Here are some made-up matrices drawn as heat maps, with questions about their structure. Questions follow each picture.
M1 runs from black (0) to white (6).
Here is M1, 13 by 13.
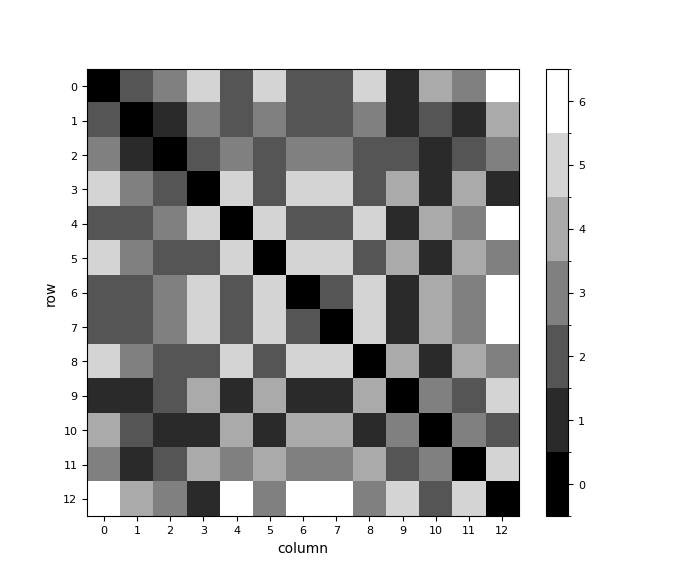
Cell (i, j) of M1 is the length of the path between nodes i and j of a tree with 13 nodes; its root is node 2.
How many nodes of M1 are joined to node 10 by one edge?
4
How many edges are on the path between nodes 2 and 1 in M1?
1
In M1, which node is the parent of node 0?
9
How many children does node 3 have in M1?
1
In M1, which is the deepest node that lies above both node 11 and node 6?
1
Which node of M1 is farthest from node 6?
12
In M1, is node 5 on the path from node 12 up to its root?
no
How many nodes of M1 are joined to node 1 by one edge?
3
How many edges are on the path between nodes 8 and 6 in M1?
5
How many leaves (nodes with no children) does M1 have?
8
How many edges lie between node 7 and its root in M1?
3
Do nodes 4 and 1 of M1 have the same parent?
no
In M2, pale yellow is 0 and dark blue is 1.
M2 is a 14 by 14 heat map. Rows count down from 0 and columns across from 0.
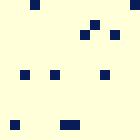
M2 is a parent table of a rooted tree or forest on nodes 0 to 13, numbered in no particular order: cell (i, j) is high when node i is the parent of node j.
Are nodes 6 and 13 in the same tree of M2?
no
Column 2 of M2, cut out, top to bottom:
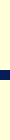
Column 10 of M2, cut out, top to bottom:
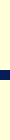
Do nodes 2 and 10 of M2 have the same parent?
yes
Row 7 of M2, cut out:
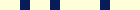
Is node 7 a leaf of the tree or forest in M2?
no
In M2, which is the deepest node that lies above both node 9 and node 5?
7
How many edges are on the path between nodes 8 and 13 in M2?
3
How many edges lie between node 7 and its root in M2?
1
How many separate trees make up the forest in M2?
3
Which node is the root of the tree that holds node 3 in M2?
0
